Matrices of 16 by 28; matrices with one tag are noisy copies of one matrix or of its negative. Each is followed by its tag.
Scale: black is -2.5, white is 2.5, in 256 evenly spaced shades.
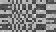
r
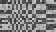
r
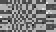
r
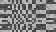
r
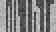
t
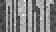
t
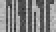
t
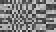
r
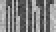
t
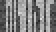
t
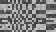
r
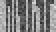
t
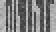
t
